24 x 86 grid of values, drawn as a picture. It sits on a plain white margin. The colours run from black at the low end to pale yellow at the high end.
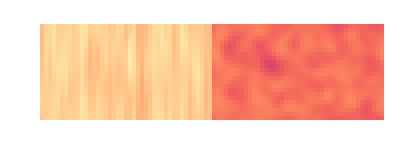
It is made of 1 by 2 panels. Panel 1,1: very high, streaked downward, faint in contrast. Panel 1,2: high, blotchy, faint in contrast.
